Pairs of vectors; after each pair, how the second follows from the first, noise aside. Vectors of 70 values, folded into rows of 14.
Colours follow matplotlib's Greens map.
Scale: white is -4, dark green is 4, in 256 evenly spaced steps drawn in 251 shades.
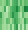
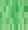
shrunk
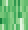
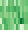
sign-scrambled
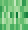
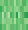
shrunk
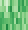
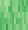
shrunk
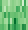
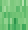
shrunk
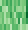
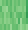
shrunk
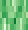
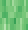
shrunk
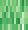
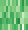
copied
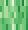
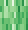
copied
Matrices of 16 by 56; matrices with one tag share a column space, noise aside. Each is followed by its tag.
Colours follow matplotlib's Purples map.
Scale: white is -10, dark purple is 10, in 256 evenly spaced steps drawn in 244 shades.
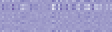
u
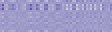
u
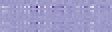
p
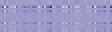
p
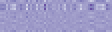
u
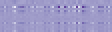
p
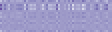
u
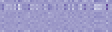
u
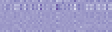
u
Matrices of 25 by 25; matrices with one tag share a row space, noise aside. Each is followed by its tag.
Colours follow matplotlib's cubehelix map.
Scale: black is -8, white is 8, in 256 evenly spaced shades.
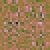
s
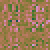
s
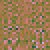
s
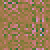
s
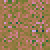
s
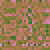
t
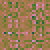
s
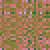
t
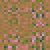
s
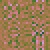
s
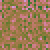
t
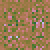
s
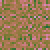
t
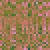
t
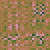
s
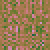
s
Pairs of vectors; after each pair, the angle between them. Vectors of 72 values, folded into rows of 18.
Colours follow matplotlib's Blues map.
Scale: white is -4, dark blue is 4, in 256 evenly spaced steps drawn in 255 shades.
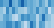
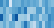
partly opposed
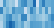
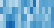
nearly parallel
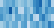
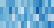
nearly parallel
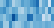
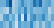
orthogonal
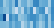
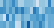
partly opposed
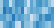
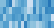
orthogonal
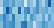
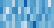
nearly opposite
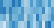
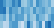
nearly parallel
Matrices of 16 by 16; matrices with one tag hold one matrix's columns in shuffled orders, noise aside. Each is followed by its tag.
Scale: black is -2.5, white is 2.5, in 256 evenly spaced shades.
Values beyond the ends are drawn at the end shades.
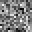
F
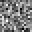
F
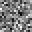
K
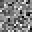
K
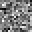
F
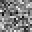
K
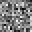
F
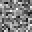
K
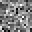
F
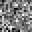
F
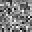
F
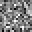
F
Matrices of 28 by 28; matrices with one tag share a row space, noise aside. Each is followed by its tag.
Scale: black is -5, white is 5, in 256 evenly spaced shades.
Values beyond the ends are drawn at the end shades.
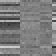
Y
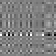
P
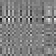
P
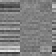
Y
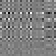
P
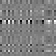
P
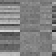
Y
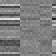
Y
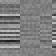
Y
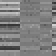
Y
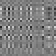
P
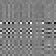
P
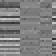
Y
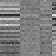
Y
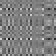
P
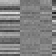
Y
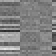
Y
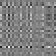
P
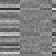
Y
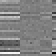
Y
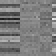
Y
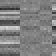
Y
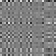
P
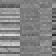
Y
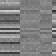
Y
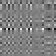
P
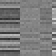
Y
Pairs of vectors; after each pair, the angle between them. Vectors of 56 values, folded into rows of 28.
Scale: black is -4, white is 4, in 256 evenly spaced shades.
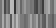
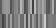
partly opposed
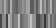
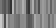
partly opposed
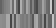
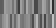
nearly parallel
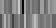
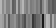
partly opposed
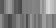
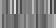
orthogonal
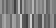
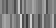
nearly parallel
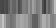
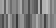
partly opposed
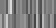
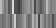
orthogonal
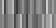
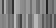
nearly opposite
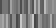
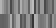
nearly opposite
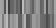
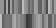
partly aligned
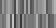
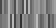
nearly parallel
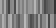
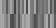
partly aligned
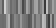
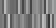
nearly parallel
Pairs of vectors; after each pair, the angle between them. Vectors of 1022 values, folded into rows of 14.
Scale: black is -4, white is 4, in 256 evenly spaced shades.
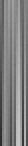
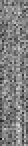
partly aligned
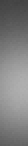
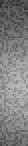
nearly parallel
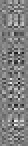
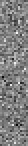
partly opposed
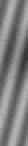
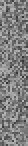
orthogonal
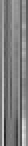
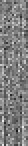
partly aligned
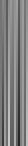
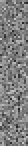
orthogonal
